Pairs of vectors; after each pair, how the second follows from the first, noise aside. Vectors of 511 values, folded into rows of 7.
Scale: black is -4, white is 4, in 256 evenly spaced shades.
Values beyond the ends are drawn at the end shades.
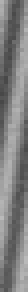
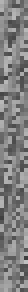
sign-scrambled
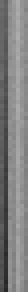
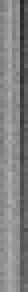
reversed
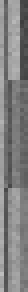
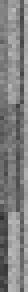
reversed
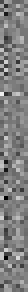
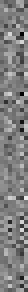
reversed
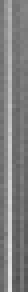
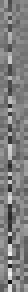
sign-scrambled
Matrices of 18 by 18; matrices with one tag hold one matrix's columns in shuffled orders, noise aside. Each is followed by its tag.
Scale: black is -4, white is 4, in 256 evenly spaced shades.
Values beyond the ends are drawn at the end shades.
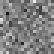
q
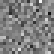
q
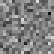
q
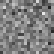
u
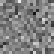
q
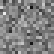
u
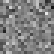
u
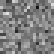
u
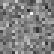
u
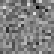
u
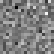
u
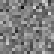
u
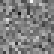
q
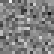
q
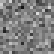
u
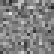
u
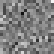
q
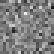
u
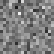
u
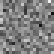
q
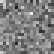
u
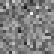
u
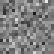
q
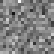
q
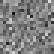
q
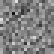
q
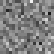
q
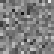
q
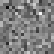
u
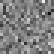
q
